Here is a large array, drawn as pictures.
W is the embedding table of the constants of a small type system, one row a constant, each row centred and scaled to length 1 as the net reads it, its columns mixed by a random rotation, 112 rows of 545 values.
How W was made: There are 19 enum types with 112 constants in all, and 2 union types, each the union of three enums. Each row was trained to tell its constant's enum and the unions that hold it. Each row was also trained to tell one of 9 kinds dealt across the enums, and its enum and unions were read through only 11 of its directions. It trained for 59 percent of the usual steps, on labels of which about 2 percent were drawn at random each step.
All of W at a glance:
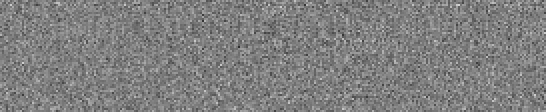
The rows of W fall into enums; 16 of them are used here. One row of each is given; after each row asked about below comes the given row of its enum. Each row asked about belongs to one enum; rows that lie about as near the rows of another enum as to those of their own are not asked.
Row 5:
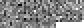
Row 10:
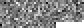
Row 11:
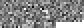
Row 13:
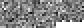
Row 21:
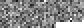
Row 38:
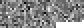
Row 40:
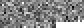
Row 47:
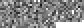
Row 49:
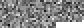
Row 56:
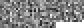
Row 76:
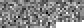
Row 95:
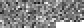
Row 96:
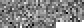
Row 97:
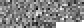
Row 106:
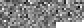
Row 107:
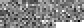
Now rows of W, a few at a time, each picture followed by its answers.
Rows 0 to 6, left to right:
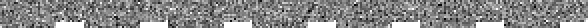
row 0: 96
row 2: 38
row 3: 56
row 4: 5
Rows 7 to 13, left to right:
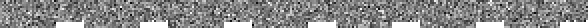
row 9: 38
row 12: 10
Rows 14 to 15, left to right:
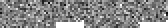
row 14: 95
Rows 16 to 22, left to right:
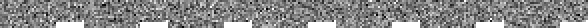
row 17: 5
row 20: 95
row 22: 5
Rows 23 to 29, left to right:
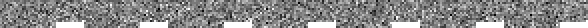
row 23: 76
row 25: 21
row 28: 76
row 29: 5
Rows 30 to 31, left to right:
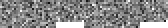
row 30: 47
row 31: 21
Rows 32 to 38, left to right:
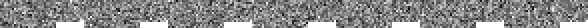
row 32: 38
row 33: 76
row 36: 21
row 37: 10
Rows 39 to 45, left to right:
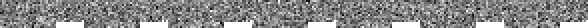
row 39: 95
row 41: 49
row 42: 107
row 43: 76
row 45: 49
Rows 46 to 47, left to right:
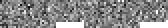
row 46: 38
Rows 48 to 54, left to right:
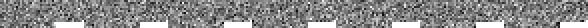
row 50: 106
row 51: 40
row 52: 95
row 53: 76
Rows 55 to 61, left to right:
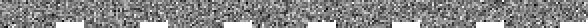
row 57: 76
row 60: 95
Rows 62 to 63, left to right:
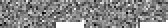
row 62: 38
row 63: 5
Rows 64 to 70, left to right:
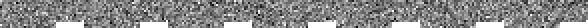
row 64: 97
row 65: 21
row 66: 49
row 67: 10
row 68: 107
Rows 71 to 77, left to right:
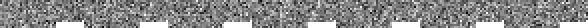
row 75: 38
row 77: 56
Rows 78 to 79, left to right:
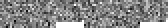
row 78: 97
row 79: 21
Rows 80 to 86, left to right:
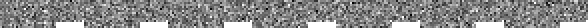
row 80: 11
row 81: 10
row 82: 97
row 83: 47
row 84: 97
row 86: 49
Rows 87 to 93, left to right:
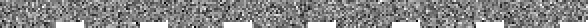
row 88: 49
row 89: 56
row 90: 11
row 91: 21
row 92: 47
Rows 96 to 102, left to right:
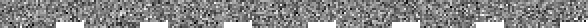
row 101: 107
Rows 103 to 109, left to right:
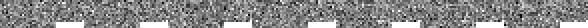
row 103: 56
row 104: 5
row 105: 11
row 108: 107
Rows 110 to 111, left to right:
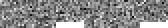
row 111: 95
